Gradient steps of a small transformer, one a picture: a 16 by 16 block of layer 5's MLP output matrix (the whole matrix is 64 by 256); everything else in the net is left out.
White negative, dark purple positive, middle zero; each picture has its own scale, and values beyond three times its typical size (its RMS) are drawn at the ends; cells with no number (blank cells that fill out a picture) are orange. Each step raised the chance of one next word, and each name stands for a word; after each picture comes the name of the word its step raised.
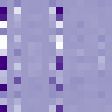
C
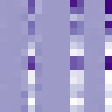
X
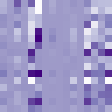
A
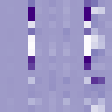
C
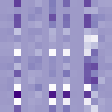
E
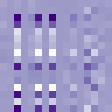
E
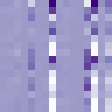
X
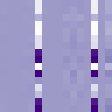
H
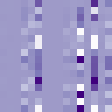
E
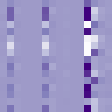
C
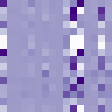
C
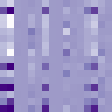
A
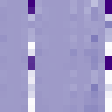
X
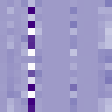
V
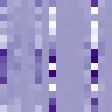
H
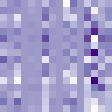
E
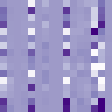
A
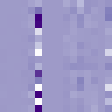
E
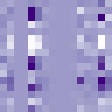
C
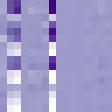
X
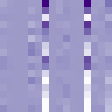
X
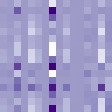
A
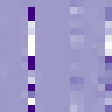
C
